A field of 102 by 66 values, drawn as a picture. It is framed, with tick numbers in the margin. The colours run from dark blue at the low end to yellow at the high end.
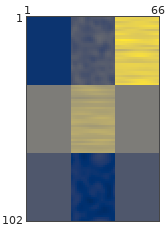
The table splits into 3 rows of 3 panels. Panel 1,1: very low, flat. Panel 1,2: low, blotchy, faint in contrast. Panel 1,3: very high, streaked across, faint in contrast. Panel 2,1: middling, flat. Panel 2,2: high, streaked across, faint in contrast. Panel 2,3: middling, flat. Panel 3,1: low, flat. Panel 3,2: very low, blotchy, faint in contrast. Panel 3,3: low, flat.
